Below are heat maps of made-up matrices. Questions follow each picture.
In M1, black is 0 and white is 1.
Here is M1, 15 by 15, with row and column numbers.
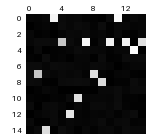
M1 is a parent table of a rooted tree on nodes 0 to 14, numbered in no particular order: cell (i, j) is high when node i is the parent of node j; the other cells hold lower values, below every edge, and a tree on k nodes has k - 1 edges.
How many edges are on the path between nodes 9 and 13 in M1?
5
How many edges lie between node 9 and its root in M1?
4
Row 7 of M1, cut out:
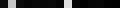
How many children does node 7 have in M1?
2
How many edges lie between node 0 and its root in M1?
0
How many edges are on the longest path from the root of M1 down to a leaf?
4
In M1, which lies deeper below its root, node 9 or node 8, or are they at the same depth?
node 9
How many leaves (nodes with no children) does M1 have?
7
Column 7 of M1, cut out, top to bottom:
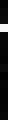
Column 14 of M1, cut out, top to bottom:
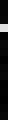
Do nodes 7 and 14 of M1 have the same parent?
yes
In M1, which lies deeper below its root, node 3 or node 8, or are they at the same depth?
node 8
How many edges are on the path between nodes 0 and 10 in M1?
2
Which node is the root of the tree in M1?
0
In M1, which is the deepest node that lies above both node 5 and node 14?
3
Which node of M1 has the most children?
3
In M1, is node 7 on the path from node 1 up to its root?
yes
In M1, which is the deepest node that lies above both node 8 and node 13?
3
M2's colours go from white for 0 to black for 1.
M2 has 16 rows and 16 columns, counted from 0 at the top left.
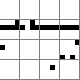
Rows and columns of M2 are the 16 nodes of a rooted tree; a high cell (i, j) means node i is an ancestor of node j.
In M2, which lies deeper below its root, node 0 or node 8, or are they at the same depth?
node 0
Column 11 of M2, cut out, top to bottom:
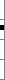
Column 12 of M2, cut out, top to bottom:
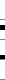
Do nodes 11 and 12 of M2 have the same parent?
no
